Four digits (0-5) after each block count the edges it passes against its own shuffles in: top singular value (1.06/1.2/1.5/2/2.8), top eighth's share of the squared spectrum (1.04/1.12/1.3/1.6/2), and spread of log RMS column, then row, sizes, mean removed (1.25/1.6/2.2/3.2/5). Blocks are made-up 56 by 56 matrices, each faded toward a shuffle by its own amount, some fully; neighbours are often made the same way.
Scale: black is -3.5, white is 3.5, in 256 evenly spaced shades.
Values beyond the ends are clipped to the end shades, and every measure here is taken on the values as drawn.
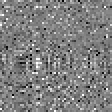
4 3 1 2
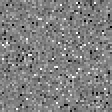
0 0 0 0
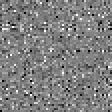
4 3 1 2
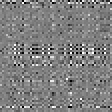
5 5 3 4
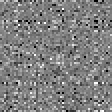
4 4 2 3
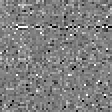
3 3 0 2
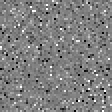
0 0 0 0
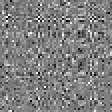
4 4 3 2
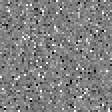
1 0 0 0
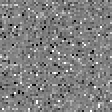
2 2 0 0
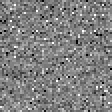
0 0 0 0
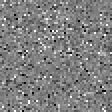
2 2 0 1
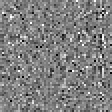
3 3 1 2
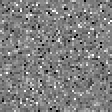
2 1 0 0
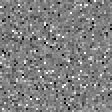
1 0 0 0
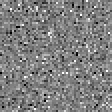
2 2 1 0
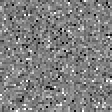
1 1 0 0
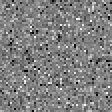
0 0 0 0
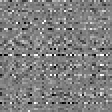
4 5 2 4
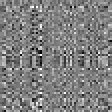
5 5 4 3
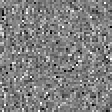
3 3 1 1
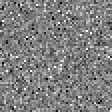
1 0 0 0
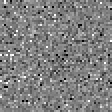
1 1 0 2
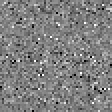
1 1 0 2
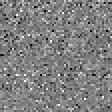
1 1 0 2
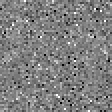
0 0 0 1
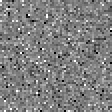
0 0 0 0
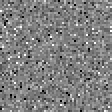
0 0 0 0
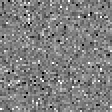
0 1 0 1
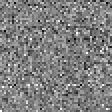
3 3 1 1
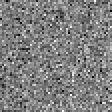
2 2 0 0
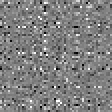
4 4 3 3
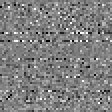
2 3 0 3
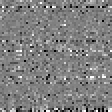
4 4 1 3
